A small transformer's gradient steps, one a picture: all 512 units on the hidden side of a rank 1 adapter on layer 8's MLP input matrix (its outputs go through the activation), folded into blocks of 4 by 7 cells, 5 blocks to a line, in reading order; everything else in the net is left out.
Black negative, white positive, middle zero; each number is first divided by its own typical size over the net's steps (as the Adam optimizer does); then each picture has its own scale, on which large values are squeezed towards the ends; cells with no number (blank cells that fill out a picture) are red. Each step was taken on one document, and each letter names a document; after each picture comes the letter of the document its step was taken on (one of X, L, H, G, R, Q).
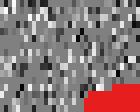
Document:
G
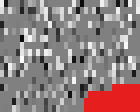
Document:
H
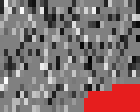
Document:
G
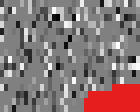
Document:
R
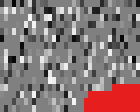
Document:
G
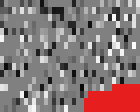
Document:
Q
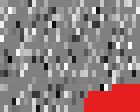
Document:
H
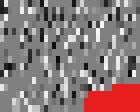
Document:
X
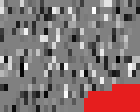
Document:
R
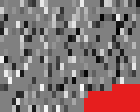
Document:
X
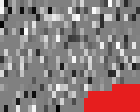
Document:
R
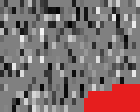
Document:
Q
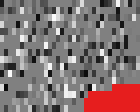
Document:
R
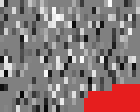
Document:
R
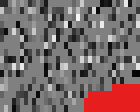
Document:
G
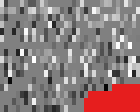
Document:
H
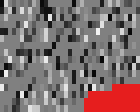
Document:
Q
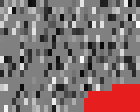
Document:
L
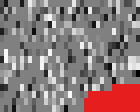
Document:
G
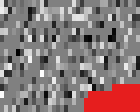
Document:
L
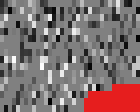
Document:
G
